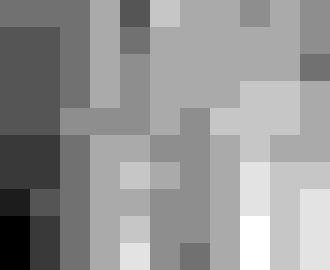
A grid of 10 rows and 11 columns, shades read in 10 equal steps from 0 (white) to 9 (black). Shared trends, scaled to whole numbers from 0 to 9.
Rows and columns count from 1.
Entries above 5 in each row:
1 2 2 2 2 2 2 2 2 2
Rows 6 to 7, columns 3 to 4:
5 3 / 5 3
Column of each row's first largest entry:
5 1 1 1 1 1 1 1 1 1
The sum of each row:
43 44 44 40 40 44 39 40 40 40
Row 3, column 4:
3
